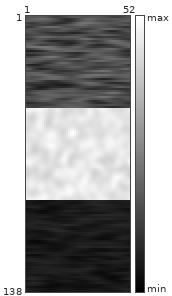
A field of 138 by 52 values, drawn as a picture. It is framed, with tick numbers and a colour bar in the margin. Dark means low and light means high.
It is made of 3 by 1 panels. Panel 1,1: low, streaked across. Panel 2,1: very high, blotchy, faint in contrast. Panel 3,1: very low, streaked across, faint in contrast.
